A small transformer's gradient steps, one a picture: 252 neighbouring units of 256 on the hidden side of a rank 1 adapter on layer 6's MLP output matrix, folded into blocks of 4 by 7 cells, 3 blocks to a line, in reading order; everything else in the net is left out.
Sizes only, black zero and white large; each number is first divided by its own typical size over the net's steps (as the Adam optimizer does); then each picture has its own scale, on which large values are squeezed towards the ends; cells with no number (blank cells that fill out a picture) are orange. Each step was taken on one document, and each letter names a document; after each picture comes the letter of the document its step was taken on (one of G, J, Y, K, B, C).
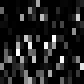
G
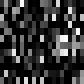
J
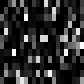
J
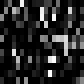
J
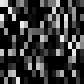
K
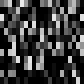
K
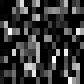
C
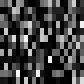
K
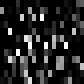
G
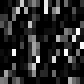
C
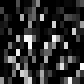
G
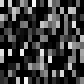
K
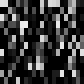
K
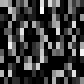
K
